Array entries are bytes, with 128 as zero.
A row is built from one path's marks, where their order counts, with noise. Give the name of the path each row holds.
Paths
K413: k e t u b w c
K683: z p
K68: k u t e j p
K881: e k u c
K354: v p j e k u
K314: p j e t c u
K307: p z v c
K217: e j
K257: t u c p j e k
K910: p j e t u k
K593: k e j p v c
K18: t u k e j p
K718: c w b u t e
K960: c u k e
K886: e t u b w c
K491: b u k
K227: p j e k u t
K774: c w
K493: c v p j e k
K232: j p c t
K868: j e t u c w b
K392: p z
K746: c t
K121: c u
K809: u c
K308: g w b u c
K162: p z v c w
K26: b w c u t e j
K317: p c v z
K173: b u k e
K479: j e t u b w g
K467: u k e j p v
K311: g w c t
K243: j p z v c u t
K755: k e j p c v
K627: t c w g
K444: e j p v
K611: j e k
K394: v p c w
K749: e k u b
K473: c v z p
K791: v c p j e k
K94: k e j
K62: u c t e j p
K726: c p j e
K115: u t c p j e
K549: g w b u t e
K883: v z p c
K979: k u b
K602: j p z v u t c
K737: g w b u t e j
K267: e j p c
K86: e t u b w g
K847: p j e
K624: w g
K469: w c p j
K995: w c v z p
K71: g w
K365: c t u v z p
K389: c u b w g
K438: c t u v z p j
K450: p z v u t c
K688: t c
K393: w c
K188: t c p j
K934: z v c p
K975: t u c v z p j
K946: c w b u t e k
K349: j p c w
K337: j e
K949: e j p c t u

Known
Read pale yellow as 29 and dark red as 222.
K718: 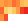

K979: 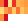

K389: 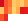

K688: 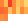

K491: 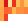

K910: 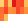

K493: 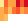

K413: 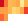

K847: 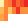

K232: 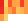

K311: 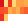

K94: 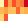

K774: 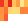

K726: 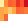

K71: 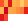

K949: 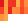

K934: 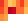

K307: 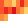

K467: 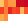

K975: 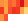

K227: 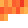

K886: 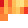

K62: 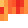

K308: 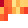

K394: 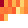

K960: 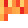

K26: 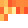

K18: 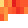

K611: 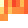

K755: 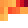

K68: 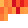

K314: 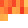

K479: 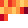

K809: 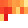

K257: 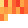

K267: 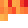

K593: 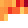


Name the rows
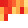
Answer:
K121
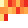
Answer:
K217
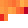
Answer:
K549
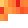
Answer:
K115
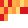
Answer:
K627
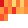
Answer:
K162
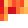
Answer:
K243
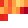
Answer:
K86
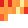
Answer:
K349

